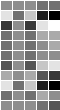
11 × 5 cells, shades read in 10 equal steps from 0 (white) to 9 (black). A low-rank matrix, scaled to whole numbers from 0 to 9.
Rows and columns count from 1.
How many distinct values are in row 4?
3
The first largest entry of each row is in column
4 5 1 1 1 1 1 5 5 1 5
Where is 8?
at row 2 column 4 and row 9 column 4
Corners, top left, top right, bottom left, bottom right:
4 5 4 6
